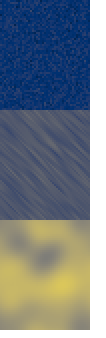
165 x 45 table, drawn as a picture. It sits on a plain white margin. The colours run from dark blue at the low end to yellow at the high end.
The table splits into 3 rows of 1 panel. Panel 1,1: very low, fine-grained, faint in contrast. Panel 2,1: low, slanting down to the right, faint in contrast. Panel 3,1: high, smooth.
